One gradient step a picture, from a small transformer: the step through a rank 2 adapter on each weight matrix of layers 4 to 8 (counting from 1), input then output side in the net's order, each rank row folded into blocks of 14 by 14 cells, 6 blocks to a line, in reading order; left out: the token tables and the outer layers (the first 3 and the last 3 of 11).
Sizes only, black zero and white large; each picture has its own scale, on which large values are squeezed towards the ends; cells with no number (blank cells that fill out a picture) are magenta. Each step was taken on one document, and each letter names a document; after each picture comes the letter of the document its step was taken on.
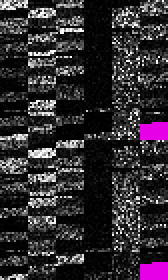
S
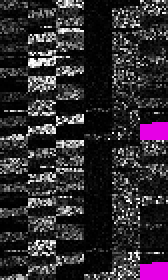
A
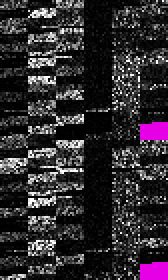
S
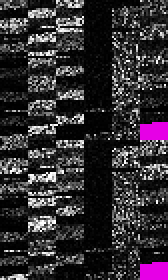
S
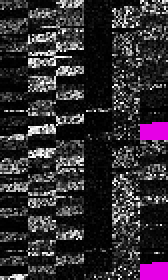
A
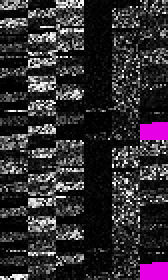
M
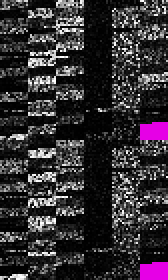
M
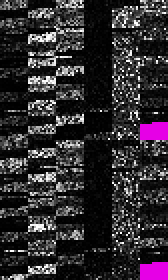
M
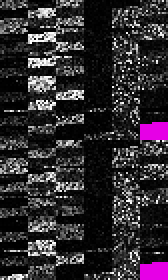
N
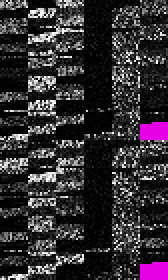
S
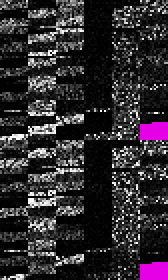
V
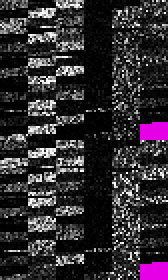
A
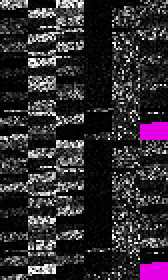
V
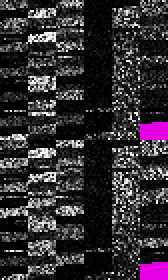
S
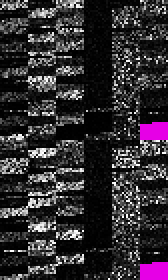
M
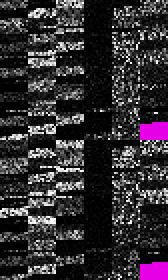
V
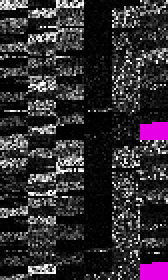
V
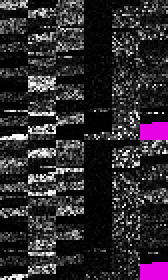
V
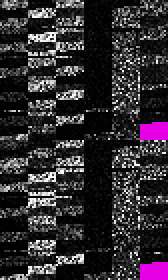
S
